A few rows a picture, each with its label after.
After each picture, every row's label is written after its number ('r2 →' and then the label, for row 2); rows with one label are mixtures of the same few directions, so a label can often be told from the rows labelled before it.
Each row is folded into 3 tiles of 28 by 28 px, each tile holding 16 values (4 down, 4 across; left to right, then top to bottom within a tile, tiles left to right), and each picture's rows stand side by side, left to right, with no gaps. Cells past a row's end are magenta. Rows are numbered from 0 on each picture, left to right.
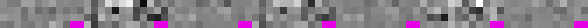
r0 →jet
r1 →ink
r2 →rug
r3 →ink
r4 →rug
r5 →rug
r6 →rug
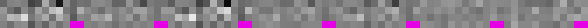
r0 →rug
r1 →rug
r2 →rug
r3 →rug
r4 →rug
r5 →rug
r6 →ink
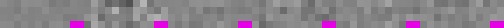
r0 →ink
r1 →ink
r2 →jet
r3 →ink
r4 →jet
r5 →ink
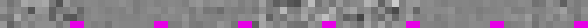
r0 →ink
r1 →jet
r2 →jet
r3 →ink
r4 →rug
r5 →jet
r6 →rug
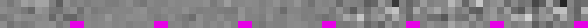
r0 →ink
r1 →rug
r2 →rug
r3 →ink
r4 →rug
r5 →rug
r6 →rug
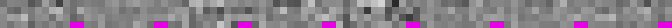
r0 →rug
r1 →jet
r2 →jet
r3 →ink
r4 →ink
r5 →ink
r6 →ink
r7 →rug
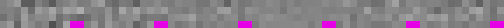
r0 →jet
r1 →jet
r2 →rug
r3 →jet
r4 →ink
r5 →rug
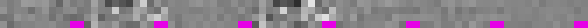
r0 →ink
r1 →ink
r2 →ink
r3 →ink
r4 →jet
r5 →jet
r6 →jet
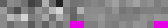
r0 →rug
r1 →jet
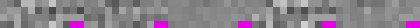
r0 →jet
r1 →jet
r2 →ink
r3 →jet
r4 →ink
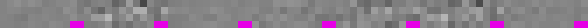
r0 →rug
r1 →rug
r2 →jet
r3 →ink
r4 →jet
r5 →rug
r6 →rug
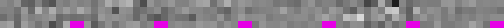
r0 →jet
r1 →ink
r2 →rug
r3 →ink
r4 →rug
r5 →jet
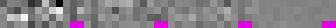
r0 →rug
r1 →ink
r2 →rug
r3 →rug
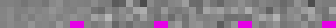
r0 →ink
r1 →rug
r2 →jet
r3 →rug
